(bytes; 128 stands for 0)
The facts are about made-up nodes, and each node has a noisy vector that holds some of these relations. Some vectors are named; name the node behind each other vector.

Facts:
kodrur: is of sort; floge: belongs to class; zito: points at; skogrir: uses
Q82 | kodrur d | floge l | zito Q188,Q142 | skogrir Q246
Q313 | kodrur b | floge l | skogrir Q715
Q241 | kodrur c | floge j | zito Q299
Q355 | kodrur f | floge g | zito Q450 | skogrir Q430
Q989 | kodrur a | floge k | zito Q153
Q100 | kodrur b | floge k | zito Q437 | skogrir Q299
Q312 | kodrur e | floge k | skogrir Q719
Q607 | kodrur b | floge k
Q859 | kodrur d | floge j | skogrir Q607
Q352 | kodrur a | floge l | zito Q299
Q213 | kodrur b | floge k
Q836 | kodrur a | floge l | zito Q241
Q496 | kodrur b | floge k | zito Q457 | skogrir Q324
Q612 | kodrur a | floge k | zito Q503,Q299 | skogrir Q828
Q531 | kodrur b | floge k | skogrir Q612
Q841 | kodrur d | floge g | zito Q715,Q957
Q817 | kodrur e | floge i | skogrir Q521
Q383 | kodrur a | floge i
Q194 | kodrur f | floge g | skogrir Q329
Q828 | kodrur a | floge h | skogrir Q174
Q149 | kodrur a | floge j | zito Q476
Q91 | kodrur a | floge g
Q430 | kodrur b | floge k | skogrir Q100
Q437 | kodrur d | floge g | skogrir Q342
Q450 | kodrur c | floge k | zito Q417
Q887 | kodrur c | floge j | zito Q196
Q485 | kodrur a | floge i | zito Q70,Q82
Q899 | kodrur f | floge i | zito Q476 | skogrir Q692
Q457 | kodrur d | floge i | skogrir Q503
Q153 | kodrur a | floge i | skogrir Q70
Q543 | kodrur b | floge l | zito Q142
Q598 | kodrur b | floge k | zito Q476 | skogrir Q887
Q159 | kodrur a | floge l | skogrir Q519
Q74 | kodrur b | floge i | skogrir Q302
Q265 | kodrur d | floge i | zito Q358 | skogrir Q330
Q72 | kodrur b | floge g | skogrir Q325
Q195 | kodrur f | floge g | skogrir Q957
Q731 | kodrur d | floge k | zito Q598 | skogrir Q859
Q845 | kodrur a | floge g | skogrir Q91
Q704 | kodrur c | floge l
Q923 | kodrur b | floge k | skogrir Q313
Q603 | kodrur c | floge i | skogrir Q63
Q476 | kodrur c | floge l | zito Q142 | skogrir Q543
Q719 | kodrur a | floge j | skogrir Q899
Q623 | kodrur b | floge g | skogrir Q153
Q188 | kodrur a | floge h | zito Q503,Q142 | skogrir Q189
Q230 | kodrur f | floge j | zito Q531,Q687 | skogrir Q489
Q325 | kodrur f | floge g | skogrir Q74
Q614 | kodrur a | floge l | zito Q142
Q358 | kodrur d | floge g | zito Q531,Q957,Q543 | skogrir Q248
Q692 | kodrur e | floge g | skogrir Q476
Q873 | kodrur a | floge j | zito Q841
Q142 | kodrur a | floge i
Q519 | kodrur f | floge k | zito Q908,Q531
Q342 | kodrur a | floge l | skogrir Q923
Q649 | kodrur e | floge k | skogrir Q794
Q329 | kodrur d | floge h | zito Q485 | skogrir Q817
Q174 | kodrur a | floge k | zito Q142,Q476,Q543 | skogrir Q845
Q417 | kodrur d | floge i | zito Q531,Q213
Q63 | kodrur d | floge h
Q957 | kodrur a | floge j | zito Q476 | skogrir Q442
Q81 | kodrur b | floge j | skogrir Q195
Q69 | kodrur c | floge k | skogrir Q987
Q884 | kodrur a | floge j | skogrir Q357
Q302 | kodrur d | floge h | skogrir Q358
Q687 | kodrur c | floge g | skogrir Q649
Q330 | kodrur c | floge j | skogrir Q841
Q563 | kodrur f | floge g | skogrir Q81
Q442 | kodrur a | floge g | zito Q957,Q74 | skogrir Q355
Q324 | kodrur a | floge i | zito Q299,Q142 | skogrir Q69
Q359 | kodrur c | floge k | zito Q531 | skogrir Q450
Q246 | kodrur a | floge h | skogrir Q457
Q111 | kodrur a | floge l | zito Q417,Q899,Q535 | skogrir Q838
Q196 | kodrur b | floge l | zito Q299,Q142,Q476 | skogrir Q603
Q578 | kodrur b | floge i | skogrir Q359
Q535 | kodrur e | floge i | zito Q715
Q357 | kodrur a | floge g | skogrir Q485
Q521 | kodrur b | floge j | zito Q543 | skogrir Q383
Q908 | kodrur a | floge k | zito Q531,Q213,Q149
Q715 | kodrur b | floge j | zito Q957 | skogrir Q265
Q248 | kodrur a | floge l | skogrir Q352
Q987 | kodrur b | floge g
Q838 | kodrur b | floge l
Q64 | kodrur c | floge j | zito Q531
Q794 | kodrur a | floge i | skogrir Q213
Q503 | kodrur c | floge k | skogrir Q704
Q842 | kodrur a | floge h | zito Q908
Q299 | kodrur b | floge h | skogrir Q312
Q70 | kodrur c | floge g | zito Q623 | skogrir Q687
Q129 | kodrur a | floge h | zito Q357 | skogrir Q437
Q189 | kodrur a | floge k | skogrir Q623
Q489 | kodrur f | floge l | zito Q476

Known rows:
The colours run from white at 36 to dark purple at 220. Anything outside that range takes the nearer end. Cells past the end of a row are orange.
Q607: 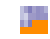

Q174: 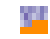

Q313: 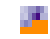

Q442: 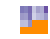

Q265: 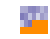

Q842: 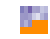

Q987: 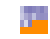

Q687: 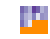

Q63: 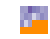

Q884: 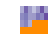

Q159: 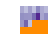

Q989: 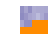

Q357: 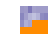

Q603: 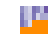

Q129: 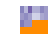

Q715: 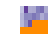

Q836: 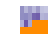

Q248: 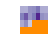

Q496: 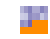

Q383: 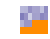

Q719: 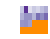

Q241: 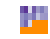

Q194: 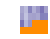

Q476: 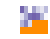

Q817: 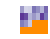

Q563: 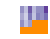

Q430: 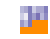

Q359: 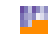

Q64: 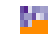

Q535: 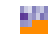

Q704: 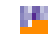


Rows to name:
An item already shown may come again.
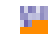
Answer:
Q324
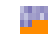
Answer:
Q531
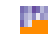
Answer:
Q687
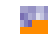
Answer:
Q417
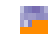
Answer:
Q213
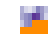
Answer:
Q489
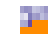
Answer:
Q100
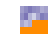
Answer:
Q91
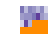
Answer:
Q614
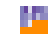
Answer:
Q330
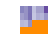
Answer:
Q442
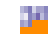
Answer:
Q430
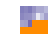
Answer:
Q358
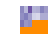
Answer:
Q129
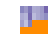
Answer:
Q355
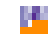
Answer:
Q704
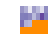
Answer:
Q312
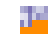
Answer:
Q299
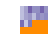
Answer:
Q623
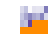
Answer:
Q899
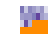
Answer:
Q614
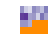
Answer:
Q535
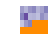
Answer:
Q485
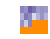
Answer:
Q329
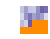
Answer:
Q598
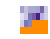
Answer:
Q196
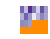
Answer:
Q188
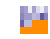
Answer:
Q692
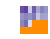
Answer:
Q241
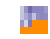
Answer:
Q987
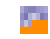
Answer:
Q91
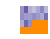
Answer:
Q873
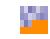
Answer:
Q142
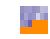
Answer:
Q519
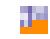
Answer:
Q299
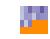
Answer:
Q623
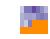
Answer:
Q213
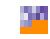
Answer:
Q81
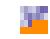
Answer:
Q598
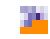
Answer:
Q543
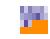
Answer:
Q614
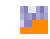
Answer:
Q149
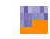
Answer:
Q230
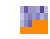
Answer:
Q521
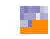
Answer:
Q841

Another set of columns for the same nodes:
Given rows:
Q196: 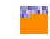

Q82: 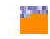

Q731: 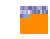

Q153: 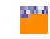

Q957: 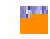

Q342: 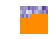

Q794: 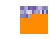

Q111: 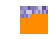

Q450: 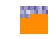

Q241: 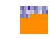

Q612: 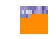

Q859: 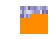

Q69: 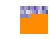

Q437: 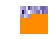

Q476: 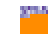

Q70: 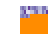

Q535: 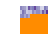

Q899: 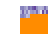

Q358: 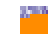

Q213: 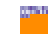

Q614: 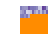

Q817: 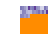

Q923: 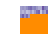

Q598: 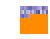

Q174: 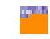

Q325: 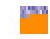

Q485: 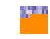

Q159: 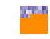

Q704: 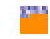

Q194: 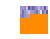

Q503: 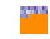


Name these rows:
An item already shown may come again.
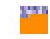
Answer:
Q603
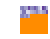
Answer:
Q704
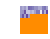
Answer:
Q987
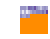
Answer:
Q649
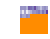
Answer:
Q649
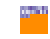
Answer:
Q213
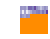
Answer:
Q649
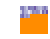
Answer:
Q417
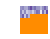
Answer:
Q299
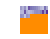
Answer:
Q692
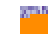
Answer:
Q543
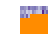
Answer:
Q719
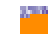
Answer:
Q358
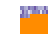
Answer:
Q265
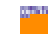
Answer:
Q213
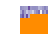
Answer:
Q715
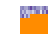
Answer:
Q299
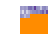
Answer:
Q312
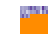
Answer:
Q430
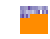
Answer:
Q521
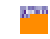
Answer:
Q623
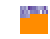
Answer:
Q355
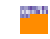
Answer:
Q213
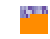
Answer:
Q442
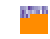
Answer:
Q81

